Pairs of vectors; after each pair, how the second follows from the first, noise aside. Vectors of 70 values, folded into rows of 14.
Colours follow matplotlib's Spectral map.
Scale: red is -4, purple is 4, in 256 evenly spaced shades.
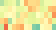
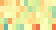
negated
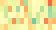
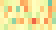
sign-scrambled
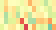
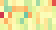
wrapped around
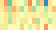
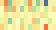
copied
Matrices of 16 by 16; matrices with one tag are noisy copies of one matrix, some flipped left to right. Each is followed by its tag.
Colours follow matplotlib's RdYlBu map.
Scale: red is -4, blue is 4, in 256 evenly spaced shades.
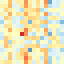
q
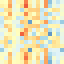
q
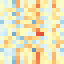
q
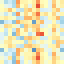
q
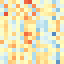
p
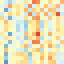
p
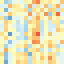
p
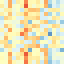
q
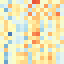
p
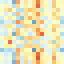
q
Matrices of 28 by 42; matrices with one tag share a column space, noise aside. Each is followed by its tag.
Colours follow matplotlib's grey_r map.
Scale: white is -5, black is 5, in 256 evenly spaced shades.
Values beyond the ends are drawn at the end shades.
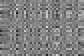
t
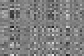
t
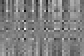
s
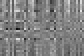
s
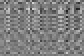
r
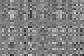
t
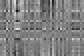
s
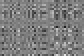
t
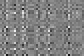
t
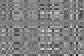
t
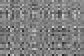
t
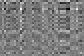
r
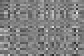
t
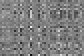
t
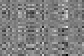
t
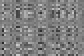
t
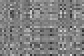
t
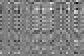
r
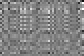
r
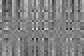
s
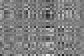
t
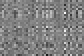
t
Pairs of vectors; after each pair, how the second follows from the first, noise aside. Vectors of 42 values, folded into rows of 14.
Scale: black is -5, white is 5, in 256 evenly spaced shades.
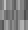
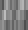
wrapped around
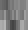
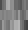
wrapped around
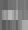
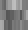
wrapped around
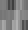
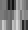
scaled up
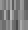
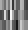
scaled up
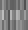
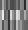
scaled up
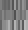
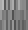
reversed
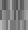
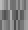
wrapped around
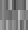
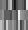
scaled up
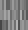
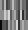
scaled up
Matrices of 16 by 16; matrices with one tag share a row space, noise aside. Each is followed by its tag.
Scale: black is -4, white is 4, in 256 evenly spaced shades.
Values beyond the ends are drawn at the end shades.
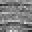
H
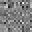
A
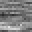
H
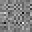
A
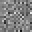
A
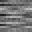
H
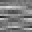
H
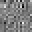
A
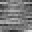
H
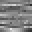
H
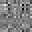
A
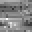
H
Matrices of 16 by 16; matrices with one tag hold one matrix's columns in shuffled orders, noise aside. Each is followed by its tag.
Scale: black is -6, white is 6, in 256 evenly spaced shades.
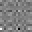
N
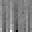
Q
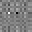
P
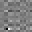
N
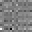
N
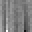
Q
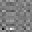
N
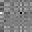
P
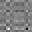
N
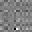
N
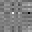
P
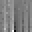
Q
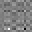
N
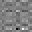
N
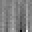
Q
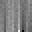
Q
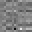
N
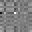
P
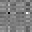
P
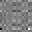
N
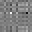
P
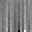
Q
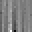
Q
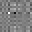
P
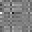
P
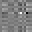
P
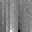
Q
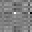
P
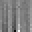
Q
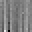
Q
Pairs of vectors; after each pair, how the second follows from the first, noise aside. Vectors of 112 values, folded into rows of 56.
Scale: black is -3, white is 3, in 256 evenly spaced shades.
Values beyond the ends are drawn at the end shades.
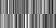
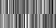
copied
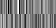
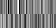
copied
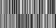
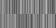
shrunk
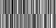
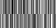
copied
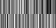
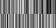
copied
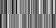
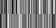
copied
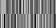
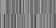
shrunk
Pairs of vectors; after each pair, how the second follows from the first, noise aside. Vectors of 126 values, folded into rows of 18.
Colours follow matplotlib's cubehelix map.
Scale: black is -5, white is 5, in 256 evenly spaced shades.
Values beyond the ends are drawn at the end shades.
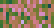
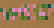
partly zeroed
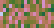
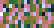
scaled up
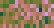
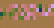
partly zeroed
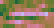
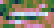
scaled up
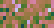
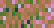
sign-scrambled
